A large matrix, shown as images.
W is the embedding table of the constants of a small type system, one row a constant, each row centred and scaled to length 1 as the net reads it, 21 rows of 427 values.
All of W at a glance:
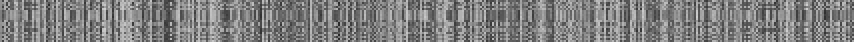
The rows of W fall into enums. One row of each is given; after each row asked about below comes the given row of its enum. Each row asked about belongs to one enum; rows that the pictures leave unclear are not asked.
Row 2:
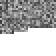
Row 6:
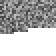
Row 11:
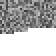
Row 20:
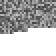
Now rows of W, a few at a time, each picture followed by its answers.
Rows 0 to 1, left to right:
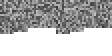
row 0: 20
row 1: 11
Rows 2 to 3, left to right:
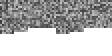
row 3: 20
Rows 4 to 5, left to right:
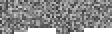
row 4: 2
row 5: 6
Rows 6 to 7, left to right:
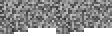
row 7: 6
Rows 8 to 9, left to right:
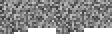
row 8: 6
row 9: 6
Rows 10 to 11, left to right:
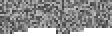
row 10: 20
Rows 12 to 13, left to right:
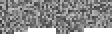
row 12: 11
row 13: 20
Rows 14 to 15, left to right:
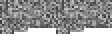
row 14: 2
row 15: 2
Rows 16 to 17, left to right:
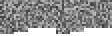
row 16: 6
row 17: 11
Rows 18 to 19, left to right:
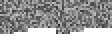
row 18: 20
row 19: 11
